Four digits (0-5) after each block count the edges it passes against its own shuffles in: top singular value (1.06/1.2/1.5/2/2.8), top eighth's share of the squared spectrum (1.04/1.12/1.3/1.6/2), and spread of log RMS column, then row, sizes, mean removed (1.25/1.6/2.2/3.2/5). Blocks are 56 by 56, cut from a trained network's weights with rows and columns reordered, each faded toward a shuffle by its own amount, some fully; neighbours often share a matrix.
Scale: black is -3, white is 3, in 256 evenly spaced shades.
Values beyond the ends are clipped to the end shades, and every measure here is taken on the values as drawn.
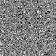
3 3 1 2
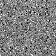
2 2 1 0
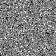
1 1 0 0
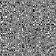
3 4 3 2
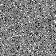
1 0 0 0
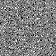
3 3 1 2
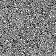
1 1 0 0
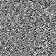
3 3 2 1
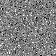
0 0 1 0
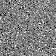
1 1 0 0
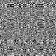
4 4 1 3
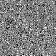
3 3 0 1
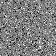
1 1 0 0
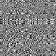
4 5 1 3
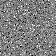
0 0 0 0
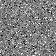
0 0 0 0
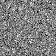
2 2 0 0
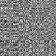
4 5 3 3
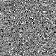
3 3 1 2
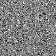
2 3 1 1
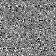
3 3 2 2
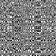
4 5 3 3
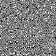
3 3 1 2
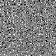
2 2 1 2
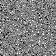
1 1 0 0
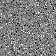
0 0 0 0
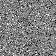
0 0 0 0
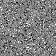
1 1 0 0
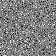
2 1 0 0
